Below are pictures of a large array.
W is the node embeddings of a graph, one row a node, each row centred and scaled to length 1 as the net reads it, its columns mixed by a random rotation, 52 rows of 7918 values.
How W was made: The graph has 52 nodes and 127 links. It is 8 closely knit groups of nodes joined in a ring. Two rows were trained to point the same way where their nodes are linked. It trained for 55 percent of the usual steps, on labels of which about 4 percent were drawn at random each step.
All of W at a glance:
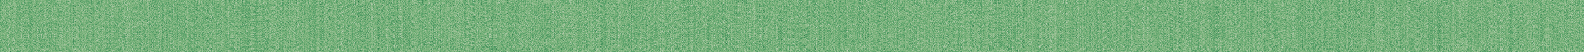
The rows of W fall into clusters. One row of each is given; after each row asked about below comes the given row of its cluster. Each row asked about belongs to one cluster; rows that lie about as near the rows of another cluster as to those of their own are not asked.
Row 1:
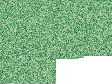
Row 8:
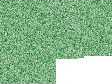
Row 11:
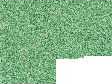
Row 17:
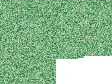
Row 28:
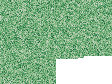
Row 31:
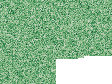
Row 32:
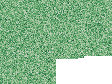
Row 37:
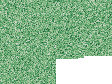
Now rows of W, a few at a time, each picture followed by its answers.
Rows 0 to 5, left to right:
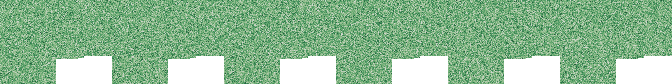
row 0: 8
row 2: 8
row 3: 8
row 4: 1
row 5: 17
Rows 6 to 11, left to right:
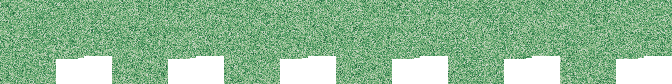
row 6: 31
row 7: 28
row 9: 28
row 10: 17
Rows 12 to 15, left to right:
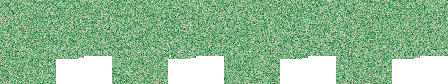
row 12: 31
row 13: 8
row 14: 32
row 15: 31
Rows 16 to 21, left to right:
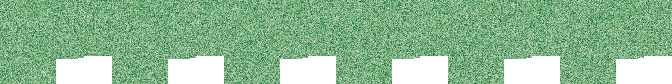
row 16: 1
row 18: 11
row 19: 28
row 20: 32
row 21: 31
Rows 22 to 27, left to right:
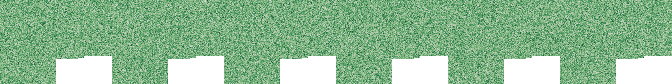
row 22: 8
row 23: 37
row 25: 17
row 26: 11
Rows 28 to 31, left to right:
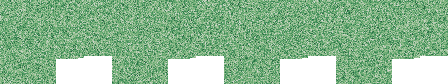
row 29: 37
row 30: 37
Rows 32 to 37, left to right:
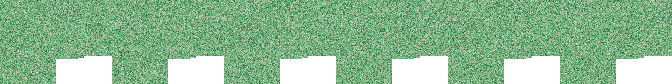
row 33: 11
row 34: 28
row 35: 37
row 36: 28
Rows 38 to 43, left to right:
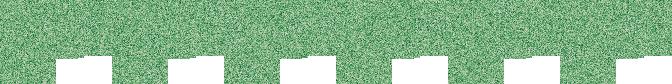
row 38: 32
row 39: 32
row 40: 17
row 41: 31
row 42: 8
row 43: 32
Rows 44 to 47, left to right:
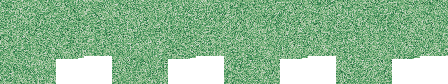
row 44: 31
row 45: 37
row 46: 17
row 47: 17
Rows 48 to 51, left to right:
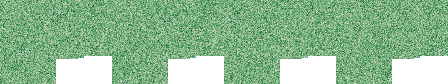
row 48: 32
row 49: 32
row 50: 31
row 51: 28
